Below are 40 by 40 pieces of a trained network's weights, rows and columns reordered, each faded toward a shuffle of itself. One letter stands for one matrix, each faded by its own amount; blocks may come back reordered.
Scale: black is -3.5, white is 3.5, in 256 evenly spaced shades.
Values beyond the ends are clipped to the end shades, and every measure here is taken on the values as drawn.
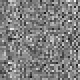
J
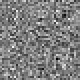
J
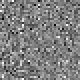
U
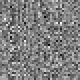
J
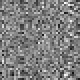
J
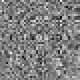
J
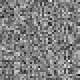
J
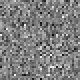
U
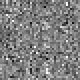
U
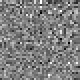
U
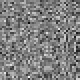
J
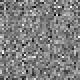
U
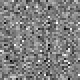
U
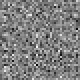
U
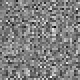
J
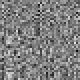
J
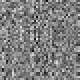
J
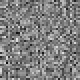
J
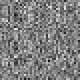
J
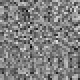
J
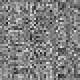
J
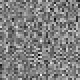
J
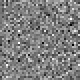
U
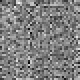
J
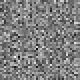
J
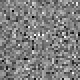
U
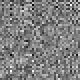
J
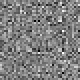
J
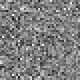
U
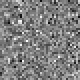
U
